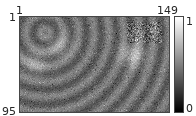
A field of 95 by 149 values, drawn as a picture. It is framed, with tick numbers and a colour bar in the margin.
Rings: centred on the top left. Roughest part: top right. Mirror symmetry: none. Bumps: three. Odd patch: rougher, in the top right.
